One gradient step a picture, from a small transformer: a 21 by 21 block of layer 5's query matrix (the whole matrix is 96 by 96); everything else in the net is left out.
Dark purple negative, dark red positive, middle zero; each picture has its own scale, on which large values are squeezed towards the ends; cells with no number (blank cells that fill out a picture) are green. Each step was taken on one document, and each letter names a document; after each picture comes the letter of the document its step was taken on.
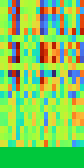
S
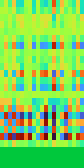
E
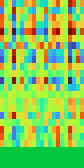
S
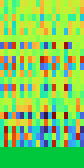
E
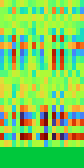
E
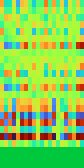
E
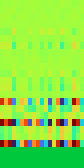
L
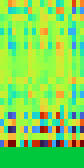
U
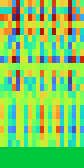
S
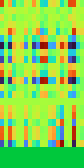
U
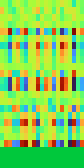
L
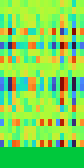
L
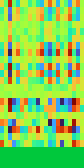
L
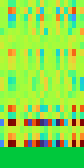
U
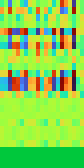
L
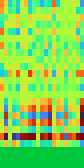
E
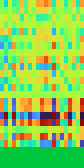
E
